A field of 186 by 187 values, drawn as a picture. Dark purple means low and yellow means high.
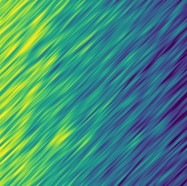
Values rise toward the left. Streaks slant up to the right. No single row or column stands out from its neighbours.
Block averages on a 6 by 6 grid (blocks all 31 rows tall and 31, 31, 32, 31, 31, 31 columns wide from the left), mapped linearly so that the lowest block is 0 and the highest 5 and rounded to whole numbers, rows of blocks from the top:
543211 | 543210 | 543210 | 543210 | 543210 | 542110
